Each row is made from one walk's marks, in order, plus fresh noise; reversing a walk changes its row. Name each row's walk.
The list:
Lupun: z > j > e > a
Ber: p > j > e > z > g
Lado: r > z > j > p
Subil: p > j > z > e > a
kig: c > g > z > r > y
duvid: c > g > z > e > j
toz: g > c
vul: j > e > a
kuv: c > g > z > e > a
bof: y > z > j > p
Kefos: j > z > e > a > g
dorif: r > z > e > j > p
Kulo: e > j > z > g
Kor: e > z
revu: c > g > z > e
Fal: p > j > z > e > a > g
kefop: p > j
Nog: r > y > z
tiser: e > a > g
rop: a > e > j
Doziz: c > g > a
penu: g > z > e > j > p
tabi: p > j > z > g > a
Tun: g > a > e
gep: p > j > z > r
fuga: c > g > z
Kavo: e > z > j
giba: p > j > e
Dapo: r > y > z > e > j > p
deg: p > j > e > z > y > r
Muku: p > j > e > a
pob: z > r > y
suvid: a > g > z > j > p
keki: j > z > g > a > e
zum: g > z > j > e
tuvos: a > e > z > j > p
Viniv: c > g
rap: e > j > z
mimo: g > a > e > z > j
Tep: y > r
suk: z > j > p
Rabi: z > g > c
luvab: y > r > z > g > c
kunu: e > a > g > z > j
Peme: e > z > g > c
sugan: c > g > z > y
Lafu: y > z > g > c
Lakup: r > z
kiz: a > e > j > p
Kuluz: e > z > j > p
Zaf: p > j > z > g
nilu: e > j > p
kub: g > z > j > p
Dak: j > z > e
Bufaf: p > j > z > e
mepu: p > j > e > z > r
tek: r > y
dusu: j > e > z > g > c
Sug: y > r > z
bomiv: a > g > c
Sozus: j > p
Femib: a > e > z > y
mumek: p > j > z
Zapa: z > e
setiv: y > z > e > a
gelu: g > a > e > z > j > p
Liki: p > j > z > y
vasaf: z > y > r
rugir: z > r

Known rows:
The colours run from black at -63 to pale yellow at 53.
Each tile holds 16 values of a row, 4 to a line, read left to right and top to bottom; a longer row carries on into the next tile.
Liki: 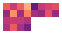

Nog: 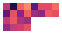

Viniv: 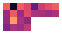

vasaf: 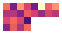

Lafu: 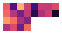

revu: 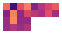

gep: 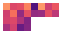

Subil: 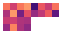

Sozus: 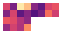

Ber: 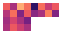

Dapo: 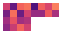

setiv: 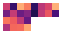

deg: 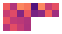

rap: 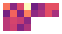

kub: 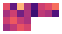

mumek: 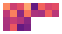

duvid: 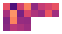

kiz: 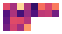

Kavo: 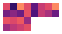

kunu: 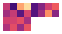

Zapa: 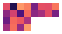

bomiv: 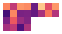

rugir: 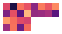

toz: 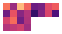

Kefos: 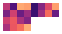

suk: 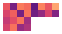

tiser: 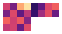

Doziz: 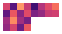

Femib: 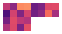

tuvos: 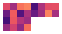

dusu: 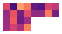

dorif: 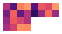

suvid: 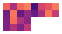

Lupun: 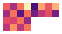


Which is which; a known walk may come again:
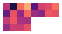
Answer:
Nog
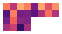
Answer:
bomiv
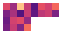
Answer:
rop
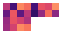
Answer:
dorif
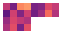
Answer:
Femib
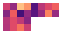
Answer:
gelu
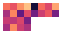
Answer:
Muku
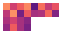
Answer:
Bufaf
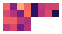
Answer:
Peme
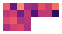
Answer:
zum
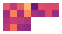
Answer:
Liki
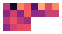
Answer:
tek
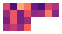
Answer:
dusu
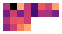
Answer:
Lado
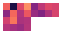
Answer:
kig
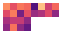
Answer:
kefop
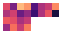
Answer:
keki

